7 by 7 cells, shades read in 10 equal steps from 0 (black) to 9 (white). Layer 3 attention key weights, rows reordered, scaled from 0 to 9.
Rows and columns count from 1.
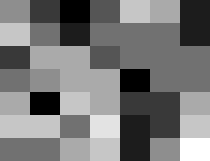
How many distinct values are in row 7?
6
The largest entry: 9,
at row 7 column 7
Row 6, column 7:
7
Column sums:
35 28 30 37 19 27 32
